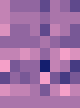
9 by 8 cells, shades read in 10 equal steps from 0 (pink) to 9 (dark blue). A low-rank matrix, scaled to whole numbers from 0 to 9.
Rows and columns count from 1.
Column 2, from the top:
4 3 4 4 2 5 4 2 3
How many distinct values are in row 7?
5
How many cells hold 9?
1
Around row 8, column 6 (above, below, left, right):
5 3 5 0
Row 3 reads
1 4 4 3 6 2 3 5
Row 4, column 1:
4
